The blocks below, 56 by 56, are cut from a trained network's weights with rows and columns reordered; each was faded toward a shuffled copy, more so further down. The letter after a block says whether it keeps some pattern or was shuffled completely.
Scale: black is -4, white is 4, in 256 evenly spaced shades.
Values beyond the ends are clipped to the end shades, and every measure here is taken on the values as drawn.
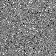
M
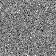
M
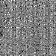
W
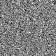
M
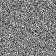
M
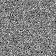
M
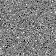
M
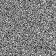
M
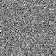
W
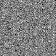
W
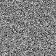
M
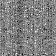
W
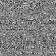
W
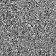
W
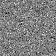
M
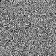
W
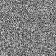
W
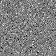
M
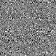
W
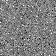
M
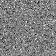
M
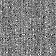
W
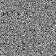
W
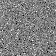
M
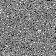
M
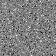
M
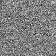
W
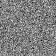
M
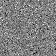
M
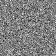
M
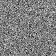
M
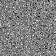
M
